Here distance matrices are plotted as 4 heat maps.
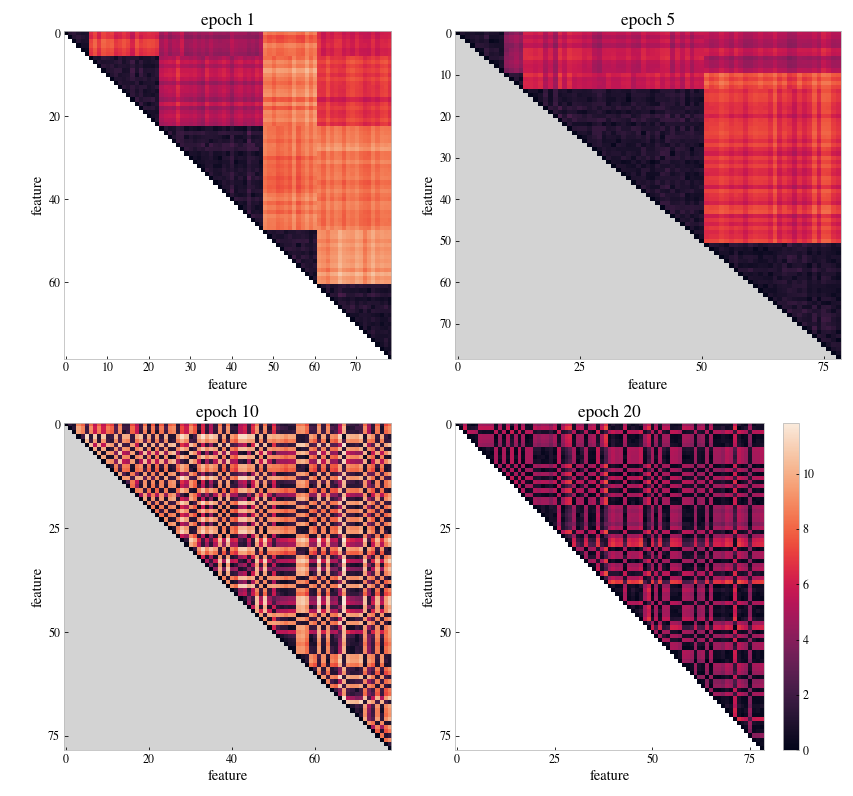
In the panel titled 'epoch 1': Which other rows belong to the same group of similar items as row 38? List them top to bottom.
23, 24, 25, 26, 27, 28, 29, 30, 31, 32, 33, 34, 35, 36, 37, 39, 40, 41, 42, 43, 44, 45, 46, 47
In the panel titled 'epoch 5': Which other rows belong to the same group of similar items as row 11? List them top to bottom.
10, 12, 13
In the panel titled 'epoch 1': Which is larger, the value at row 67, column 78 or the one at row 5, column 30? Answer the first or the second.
the second
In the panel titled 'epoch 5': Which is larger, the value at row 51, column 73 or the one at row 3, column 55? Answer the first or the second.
the second
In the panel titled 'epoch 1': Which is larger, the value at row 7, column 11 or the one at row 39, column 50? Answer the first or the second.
the second
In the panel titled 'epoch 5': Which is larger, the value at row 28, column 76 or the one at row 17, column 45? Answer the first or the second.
the first
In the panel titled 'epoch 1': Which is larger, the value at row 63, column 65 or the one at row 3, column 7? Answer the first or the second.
the second
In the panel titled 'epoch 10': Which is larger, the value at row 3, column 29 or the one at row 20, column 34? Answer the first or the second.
the first
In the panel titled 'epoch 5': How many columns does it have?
79
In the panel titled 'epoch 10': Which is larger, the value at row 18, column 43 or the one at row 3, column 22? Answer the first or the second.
the second
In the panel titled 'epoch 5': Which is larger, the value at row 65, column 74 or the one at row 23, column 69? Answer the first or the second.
the second
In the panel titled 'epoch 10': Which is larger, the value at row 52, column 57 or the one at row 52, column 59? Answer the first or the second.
the first
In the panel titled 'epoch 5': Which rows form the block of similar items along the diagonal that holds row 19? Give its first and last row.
14 to 50
